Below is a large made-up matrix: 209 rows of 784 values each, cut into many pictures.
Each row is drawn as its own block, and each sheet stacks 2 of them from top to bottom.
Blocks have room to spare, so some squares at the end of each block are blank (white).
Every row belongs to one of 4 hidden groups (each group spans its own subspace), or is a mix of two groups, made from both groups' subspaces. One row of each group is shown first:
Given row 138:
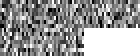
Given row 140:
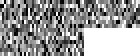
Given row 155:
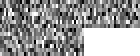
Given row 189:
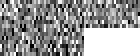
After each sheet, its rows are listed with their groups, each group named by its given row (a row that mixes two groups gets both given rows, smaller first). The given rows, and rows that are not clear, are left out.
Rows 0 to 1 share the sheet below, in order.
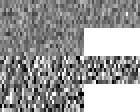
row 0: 155
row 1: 138 and 140
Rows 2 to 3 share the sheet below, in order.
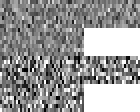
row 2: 138 and 155
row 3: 140
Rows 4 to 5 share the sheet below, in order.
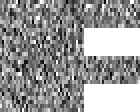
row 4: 155
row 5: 138
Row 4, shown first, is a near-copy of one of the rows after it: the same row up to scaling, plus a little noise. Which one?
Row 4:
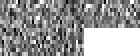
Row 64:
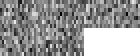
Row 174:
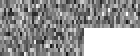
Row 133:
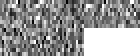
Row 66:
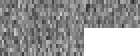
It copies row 133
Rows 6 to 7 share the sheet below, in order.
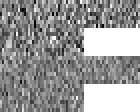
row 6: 138
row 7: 189
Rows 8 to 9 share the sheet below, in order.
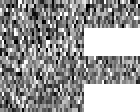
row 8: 155
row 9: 138
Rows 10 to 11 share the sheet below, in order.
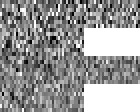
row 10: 138
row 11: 138
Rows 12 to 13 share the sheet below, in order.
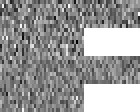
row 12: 189
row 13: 189
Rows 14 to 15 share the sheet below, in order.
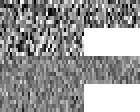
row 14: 138 and 189
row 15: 189
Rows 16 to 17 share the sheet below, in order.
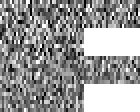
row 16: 155
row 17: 155
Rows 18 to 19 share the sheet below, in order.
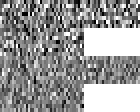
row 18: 140
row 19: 138
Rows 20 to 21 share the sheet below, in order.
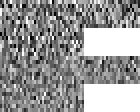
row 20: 189
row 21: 155
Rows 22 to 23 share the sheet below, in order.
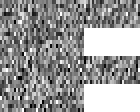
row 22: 155
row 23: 155
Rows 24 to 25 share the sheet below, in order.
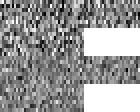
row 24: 140
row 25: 155
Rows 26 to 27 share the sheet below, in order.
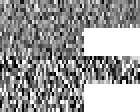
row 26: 138 and 140
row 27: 189
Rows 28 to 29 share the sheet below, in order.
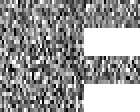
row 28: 155
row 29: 155
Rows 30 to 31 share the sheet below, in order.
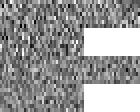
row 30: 189
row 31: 155
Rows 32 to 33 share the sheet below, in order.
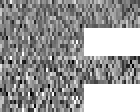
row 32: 189
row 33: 189
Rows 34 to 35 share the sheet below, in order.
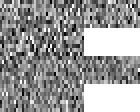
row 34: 189
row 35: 189
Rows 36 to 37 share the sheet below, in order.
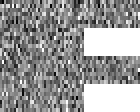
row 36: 140
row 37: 189
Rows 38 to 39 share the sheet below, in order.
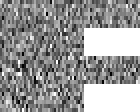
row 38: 138 and 189
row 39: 138
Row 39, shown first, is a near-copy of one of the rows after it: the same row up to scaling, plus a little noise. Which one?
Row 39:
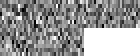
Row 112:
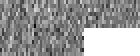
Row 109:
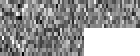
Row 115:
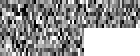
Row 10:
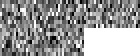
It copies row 115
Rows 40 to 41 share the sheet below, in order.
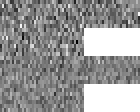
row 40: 189
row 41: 140
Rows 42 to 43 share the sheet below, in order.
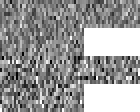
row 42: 155 and 189
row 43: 140
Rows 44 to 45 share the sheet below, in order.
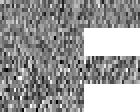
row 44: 140
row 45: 155
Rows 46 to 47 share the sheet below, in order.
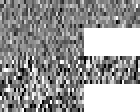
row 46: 140
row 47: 155
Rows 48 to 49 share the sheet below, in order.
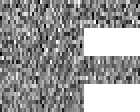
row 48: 140
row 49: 140
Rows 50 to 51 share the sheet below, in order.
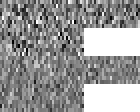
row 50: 138
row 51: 138
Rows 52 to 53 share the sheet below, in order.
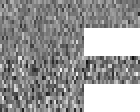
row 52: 189
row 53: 155
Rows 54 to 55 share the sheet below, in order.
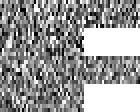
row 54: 138
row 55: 138
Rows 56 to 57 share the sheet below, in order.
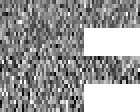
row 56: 155
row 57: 189
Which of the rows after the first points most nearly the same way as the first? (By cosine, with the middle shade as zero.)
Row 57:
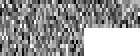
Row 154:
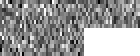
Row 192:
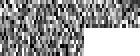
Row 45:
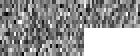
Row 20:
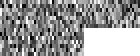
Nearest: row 154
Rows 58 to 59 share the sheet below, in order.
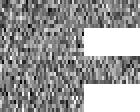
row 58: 138
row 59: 189
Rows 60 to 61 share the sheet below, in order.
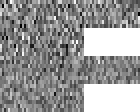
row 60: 189
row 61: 140
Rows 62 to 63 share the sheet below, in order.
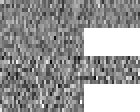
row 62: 140
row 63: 140
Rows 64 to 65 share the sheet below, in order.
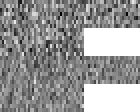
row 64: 155
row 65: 138
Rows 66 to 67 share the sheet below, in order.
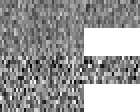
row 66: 155
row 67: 140 and 155
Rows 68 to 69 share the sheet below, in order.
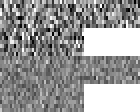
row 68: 138 and 189
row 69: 140
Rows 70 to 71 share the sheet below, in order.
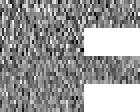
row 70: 138 and 189
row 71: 189
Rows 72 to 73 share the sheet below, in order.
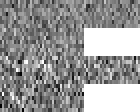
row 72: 155
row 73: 138
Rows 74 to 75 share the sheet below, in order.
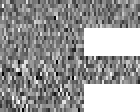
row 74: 138 and 189
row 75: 138
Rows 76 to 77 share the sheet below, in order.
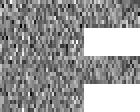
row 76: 189
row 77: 189
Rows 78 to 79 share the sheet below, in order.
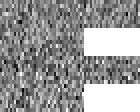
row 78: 155
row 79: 138 and 189
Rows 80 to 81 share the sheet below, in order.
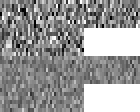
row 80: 138
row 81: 189
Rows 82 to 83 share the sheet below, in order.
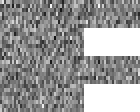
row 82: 140
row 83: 140
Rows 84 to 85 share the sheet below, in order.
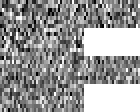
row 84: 138
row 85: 140
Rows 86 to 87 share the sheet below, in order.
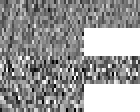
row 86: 138
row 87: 155
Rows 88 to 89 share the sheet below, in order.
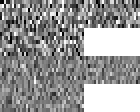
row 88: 140
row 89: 138
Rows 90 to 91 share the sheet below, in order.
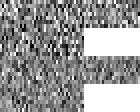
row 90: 189
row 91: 138
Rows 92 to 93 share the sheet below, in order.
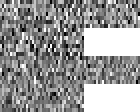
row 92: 189
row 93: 138
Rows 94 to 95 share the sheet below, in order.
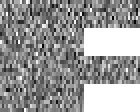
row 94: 155
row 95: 155
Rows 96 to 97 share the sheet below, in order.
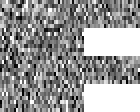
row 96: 138
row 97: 189
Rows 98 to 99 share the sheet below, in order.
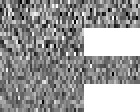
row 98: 155
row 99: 155
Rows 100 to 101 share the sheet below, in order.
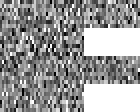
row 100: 189
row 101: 189
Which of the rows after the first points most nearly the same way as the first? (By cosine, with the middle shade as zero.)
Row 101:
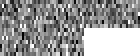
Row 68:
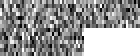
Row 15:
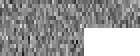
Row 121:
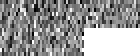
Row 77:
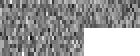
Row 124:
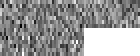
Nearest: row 15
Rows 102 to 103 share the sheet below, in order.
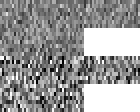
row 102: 155
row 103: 140
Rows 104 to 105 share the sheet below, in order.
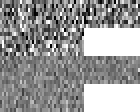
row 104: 155 and 189
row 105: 189
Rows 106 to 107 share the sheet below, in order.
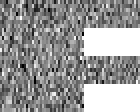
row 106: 138
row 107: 138
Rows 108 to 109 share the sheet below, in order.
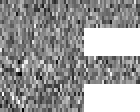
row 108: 138
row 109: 138
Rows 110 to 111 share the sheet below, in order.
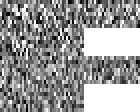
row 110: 138
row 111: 138 and 140
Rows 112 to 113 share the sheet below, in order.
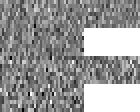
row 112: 138
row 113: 189
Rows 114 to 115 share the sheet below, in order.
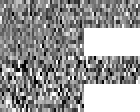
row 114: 140 and 155
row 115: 138
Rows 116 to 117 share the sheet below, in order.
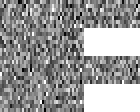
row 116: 140 and 155
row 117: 140 and 155
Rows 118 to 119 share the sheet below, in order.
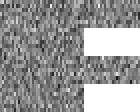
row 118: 140
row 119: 140
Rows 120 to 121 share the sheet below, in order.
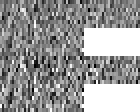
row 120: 138
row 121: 138
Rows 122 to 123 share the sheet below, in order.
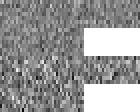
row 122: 140
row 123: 138
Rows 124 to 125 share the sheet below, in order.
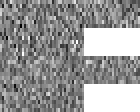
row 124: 189
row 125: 155
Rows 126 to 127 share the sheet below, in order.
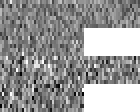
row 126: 189
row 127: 138
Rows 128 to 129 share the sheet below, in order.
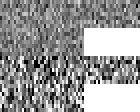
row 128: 140
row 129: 138
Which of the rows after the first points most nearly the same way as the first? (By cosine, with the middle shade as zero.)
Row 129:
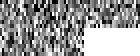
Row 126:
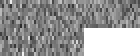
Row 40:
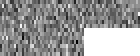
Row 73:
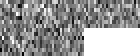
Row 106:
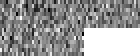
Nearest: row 106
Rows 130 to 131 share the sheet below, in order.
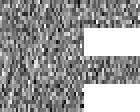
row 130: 140
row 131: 138
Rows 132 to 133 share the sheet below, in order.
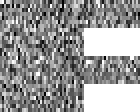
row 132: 140
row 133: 155
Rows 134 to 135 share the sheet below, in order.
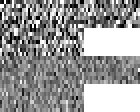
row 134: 140
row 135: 189
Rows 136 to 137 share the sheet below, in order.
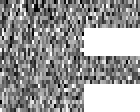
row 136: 138
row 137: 140 and 189
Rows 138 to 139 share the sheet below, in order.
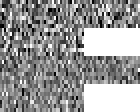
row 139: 189
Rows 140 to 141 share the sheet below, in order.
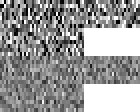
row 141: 155
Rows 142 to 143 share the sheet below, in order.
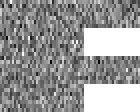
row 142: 189
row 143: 140
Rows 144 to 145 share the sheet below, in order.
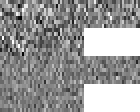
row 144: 138
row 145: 140
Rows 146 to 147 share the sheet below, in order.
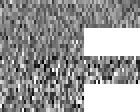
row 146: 189
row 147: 138
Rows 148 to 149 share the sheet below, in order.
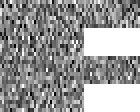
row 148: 189
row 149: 189
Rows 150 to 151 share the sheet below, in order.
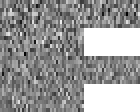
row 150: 155
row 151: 138
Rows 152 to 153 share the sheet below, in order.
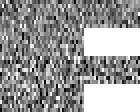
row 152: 189
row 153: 140
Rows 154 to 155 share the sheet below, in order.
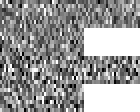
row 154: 138 and 189
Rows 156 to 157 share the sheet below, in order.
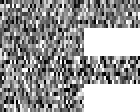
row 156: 140
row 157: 140
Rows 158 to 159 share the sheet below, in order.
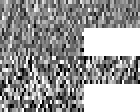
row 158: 138
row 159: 155
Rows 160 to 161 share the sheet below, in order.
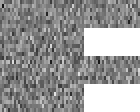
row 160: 189
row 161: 140
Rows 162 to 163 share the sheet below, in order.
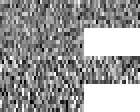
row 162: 140
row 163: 189
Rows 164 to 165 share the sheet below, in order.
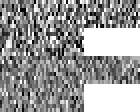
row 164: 138
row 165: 189
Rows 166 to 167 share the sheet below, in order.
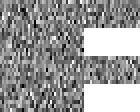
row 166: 138
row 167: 189
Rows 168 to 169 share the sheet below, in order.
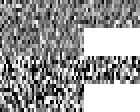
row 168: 140
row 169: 155
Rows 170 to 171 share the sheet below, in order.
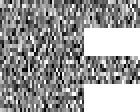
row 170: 189
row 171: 140
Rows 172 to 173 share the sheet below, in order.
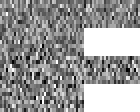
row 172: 155
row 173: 155
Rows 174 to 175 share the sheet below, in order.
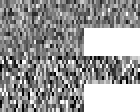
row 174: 155
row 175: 189
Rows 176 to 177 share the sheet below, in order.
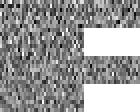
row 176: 140 and 189
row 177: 155
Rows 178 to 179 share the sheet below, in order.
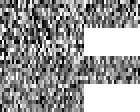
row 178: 155
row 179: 140
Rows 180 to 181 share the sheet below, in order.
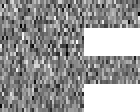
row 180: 189
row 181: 138
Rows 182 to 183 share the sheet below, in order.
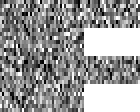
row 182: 140
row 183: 138
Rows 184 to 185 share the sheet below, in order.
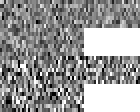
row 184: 138 and 140
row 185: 138
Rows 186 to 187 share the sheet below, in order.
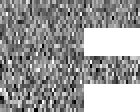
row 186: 155
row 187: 155 and 189
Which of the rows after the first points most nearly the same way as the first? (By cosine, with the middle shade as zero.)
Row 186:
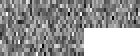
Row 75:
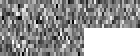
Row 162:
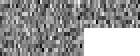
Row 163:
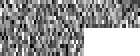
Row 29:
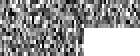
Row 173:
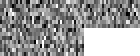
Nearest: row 29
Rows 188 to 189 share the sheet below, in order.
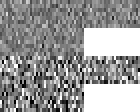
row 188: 155
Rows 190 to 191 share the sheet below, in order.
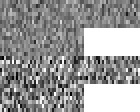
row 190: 155
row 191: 140
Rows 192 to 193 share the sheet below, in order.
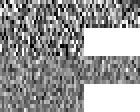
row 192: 189
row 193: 155
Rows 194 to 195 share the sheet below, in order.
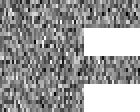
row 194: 155
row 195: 140
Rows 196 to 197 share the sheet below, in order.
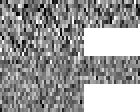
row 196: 138
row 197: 140
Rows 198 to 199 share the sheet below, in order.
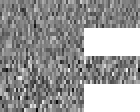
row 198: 138
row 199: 155
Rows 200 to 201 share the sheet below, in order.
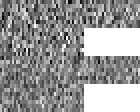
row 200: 138
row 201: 140
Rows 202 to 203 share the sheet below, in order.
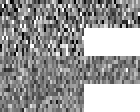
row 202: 189
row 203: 155
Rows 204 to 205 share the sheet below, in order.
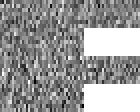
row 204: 140
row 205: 138
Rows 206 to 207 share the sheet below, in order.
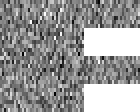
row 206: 138 and 140
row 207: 140
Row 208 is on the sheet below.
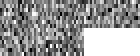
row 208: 155
